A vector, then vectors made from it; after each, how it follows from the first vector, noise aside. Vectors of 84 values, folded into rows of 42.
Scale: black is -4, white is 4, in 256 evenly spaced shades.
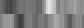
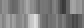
reversed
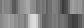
reversed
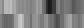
negated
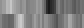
negated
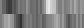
copied
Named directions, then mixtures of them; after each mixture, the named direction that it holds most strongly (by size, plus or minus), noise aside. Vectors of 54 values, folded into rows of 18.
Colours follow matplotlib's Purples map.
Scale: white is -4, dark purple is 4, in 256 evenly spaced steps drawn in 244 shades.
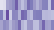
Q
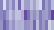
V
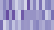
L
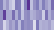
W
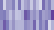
V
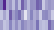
V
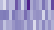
W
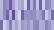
L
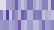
Q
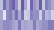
W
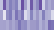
V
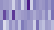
W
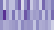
W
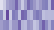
Q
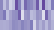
W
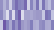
L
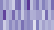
W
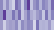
W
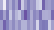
V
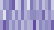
W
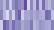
L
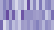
L
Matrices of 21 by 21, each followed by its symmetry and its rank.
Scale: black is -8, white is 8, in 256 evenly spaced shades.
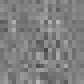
neither, rank three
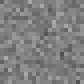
neither, full rank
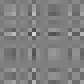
symmetric, rank one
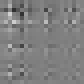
antisymmetric, rank two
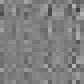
neither, rank three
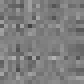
neither, rank three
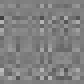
neither, rank two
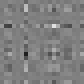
antisymmetric, rank two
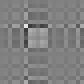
symmetric, rank one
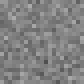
neither, full rank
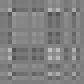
symmetric, rank one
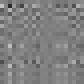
neither, rank two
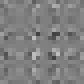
antisymmetric, rank two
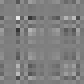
symmetric, rank one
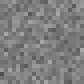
neither, full rank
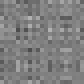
antisymmetric, rank two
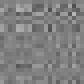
neither, rank two
